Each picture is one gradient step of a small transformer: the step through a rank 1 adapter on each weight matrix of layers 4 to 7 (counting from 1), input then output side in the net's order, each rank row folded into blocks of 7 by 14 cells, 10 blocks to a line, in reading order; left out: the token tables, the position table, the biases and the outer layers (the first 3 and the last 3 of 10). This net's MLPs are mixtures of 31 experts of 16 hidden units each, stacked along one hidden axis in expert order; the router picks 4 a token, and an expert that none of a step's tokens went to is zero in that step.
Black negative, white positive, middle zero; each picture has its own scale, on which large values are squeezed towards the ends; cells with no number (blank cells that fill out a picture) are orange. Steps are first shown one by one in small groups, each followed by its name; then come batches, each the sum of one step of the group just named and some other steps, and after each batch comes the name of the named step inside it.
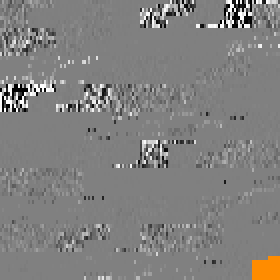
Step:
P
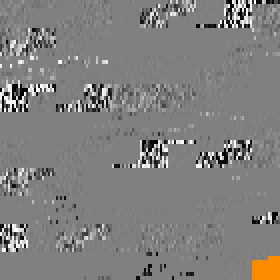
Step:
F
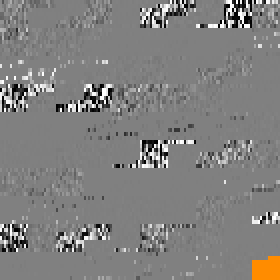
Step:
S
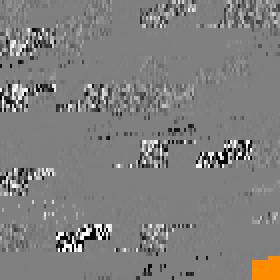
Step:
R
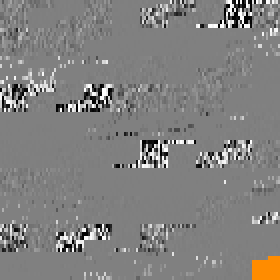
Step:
S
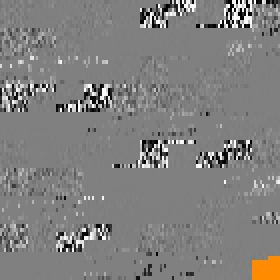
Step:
F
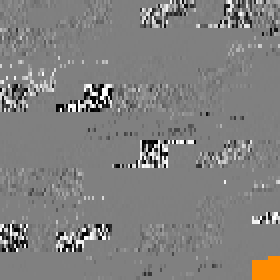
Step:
S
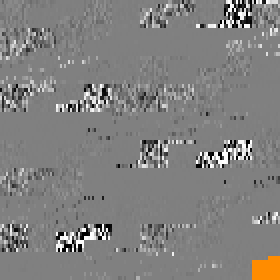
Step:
P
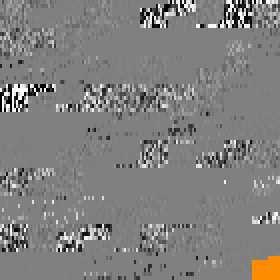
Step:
R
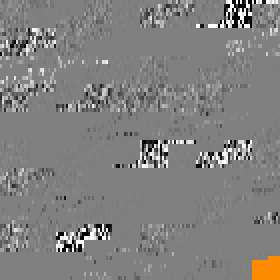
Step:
S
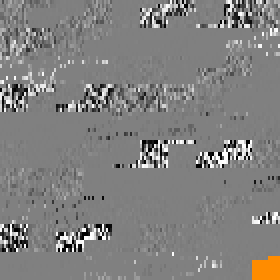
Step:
S
